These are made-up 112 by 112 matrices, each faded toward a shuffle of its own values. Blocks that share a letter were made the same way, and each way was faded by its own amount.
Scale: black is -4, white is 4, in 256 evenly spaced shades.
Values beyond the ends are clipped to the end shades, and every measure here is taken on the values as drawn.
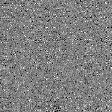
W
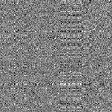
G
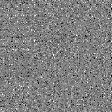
W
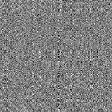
G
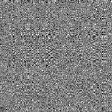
G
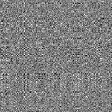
G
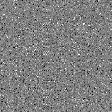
W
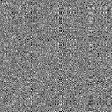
G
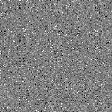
W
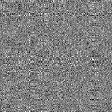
G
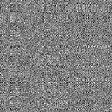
G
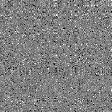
W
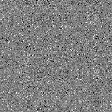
W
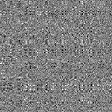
G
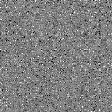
W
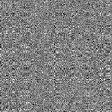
G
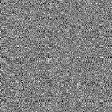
G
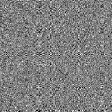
G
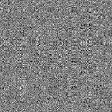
G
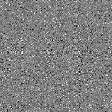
W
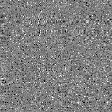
W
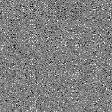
W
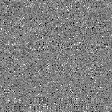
W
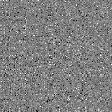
W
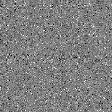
W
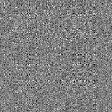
G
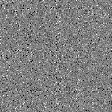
W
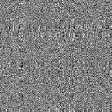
G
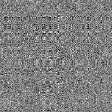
G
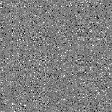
W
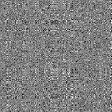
G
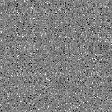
W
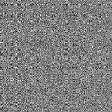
G
